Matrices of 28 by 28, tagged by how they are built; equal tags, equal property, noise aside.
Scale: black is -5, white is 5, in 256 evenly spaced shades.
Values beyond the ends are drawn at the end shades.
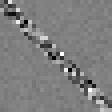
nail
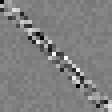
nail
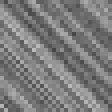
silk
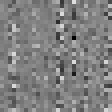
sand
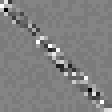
nail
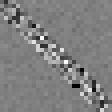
nail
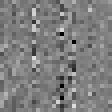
sand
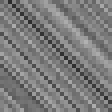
silk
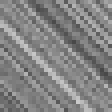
silk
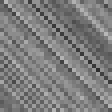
silk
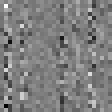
sand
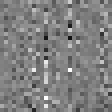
sand
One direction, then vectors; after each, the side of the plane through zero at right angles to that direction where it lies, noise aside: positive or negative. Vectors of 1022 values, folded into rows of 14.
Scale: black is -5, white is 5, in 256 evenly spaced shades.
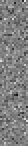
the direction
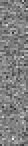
negative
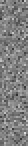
positive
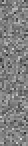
negative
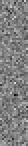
positive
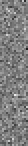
negative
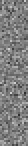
positive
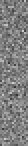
positive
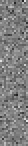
positive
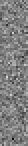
positive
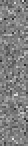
negative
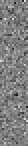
positive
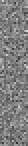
positive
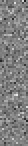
negative
